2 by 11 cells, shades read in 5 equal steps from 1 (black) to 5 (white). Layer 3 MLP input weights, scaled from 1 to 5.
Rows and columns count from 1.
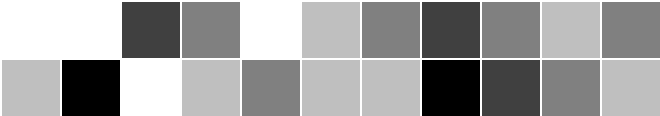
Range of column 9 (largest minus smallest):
1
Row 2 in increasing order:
1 1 2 3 3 4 4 4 4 4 5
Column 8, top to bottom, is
2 1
